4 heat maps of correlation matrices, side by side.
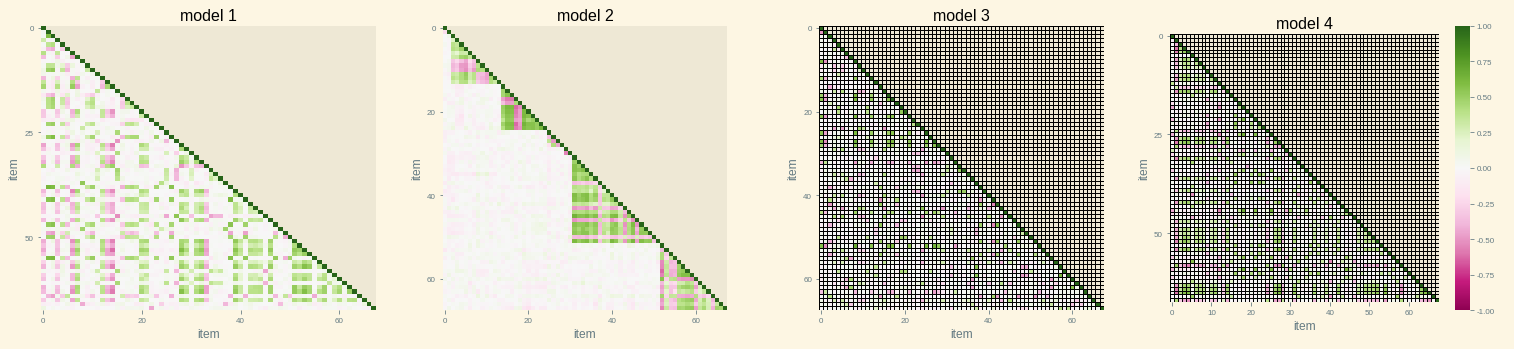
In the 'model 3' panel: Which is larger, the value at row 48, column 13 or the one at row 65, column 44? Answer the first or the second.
the second
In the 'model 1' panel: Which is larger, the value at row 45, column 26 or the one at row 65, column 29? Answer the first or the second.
the second
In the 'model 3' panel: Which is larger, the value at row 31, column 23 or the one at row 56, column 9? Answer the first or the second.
the first
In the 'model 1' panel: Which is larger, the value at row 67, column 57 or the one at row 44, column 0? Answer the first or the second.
the first
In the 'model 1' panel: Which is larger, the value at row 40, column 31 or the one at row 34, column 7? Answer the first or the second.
the first
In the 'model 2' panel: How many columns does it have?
68
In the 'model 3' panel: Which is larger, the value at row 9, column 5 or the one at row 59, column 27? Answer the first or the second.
the second
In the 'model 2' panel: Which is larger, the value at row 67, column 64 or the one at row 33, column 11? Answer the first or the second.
the second
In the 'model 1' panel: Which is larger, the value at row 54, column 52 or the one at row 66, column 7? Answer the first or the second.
the first
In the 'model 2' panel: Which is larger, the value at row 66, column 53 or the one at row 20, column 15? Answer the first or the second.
the second
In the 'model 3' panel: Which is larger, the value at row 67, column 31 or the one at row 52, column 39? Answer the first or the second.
the second
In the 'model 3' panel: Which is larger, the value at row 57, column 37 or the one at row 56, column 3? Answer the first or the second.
the first
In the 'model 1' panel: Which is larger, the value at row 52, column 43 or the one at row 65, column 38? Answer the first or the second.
the first
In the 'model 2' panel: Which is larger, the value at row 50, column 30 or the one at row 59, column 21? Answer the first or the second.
the first
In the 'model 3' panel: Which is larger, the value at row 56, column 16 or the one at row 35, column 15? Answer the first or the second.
the second
